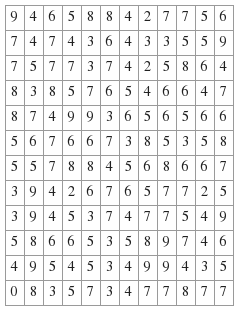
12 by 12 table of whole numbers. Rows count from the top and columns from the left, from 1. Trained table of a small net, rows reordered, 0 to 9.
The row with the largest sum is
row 7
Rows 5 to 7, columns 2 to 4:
7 4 9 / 6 7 6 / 5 7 8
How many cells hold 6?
22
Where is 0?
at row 12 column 1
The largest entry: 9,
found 11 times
